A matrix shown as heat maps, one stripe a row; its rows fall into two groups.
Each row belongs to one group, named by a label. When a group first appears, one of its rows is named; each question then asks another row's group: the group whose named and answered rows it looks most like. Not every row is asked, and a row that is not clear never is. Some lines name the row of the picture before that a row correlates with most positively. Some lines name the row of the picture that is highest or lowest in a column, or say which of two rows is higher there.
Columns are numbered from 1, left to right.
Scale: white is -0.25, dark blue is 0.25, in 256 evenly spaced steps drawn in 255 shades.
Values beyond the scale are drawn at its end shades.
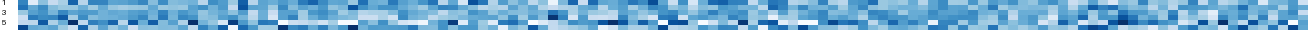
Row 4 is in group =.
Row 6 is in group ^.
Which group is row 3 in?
=
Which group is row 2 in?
^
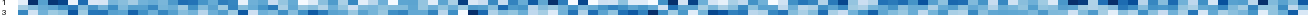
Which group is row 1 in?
=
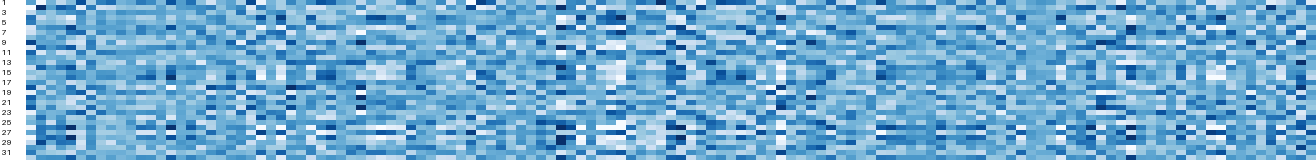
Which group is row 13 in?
^
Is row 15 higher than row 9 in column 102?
Yes
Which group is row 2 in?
=
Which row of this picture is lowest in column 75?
18
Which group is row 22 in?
^
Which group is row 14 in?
=
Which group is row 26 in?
=
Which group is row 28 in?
=
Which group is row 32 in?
=
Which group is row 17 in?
^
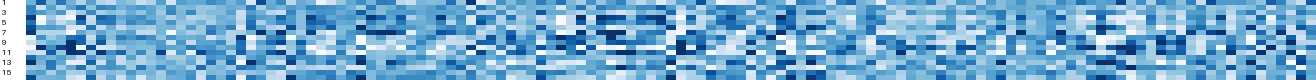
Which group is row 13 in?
^
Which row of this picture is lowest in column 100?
10
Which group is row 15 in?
^
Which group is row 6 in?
^
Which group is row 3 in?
^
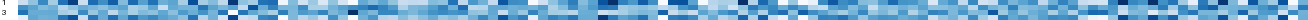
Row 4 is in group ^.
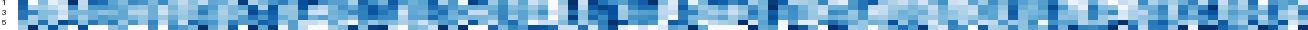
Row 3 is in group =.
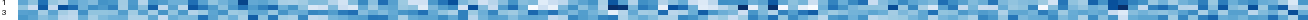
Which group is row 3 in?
^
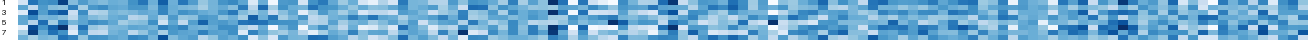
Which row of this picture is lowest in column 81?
4
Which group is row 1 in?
=
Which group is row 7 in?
=
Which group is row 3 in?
=
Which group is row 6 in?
=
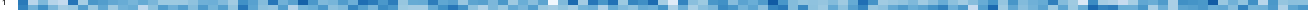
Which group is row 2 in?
^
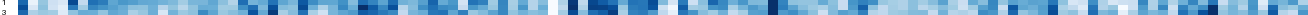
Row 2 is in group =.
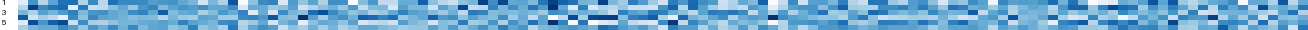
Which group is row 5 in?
=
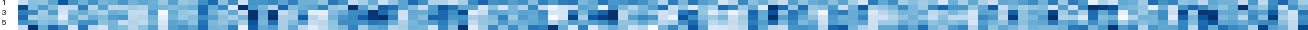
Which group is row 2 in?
^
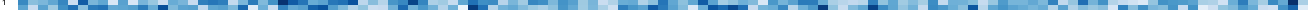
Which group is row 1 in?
^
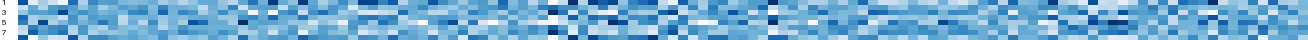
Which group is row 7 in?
=
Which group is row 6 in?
=
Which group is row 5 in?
^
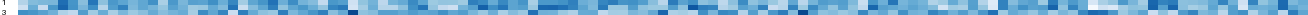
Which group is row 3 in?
^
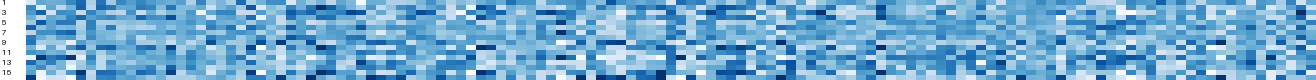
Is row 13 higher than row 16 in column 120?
No
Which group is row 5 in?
=
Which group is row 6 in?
^
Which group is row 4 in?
=
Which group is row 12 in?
=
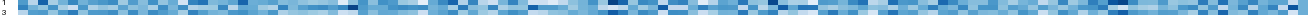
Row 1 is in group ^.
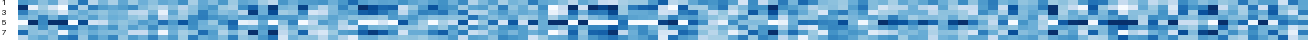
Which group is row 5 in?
=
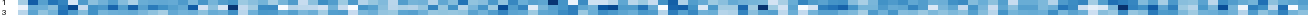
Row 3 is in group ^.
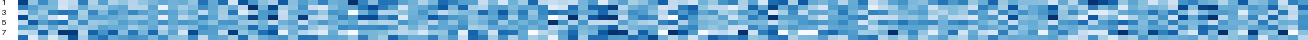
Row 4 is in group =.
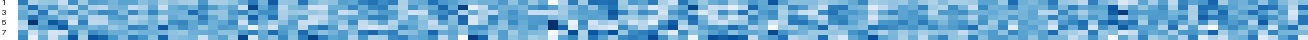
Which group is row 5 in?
=
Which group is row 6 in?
=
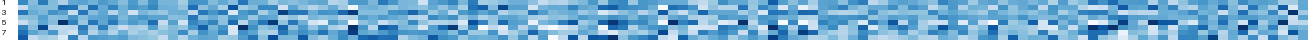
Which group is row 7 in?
^
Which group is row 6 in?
^
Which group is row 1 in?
^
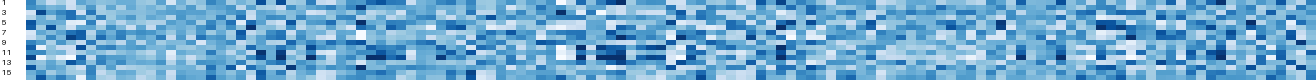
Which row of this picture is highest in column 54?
3
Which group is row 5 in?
^
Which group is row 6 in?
^
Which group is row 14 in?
^
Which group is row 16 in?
=
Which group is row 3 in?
=
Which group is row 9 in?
^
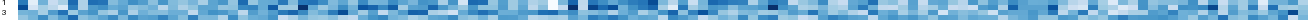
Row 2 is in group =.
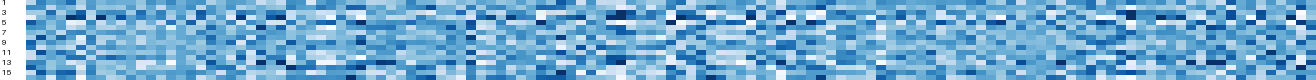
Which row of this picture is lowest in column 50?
5
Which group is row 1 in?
=
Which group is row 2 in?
^
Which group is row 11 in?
=
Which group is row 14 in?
^
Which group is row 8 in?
=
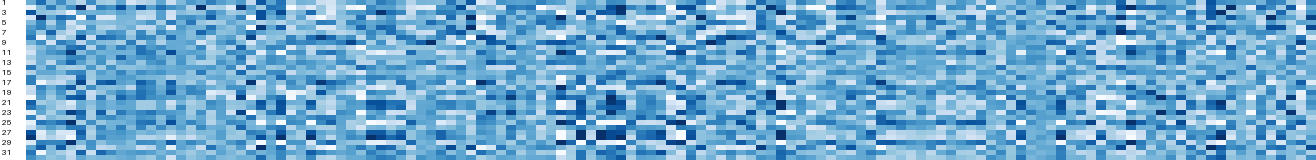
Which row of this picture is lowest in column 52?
2
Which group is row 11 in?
=
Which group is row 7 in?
^
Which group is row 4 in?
=
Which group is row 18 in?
=
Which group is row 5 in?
^
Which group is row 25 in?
=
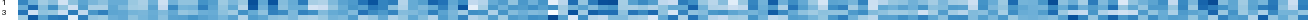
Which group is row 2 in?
=
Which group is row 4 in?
=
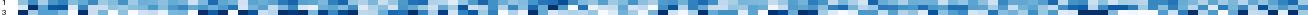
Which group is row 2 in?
=
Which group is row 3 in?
^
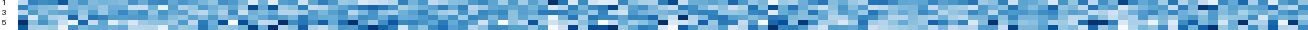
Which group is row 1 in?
=
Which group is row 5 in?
^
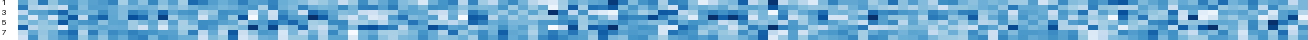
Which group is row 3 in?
=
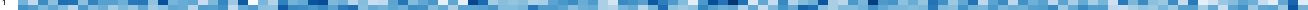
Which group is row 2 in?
^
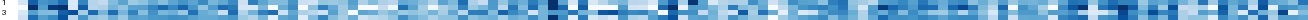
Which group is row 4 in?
=
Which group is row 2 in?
=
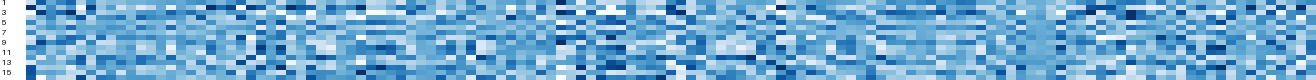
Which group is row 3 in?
=
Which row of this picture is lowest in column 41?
4
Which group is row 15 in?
^
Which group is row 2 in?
^
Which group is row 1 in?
=
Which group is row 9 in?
=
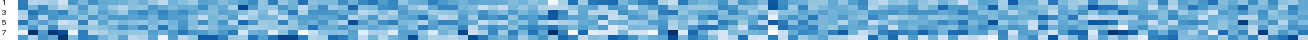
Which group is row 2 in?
^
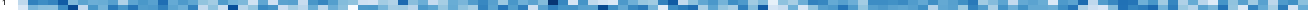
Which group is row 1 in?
=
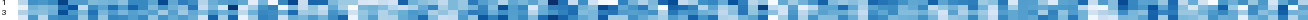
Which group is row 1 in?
=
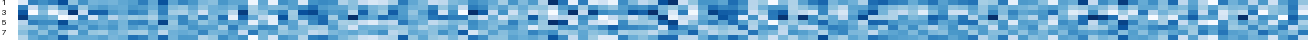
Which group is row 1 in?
=
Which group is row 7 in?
=
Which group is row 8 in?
=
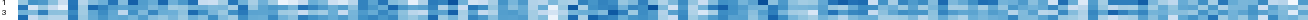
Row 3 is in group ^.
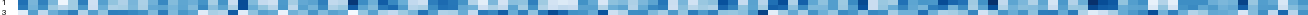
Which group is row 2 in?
^
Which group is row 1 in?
^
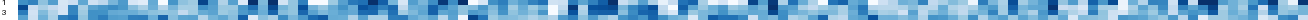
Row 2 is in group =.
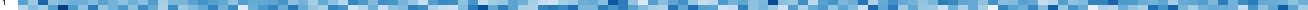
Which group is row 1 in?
^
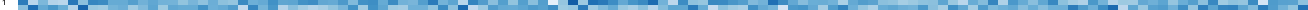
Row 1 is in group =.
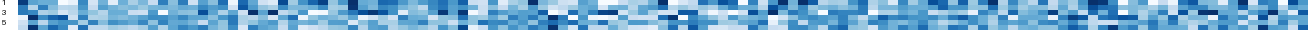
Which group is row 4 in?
=
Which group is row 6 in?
=
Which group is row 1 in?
^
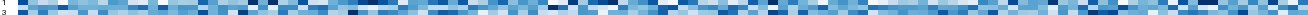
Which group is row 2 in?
=
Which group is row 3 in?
^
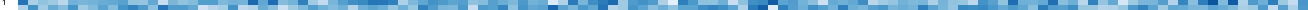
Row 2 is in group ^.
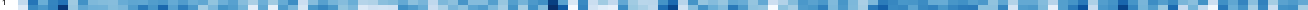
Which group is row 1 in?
=
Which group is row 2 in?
=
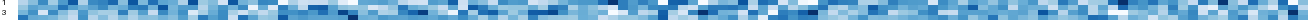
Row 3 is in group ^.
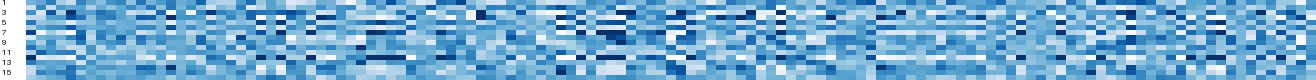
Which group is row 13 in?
^
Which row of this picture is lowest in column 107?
12
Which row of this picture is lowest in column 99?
12
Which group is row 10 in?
^
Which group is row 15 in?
=
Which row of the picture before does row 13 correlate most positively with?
4
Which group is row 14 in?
=
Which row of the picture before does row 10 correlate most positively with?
4
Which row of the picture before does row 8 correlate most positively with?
1
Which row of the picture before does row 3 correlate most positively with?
1
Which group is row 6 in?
=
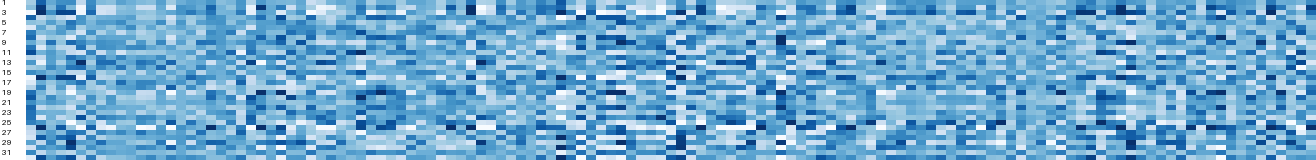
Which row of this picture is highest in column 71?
25
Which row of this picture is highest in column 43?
26
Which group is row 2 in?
=
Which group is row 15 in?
^
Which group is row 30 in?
=
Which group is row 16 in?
=
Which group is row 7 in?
^
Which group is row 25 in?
^
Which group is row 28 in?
=
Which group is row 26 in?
=
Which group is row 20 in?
^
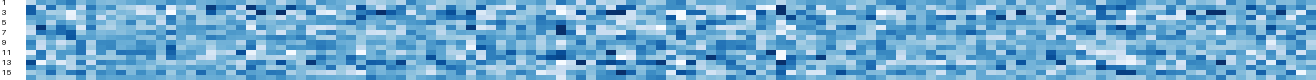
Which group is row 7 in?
=
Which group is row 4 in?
^
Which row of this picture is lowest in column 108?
11
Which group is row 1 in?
=
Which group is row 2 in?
^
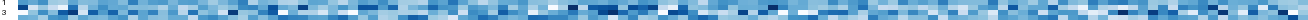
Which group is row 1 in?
^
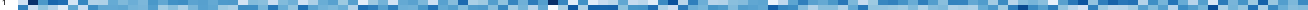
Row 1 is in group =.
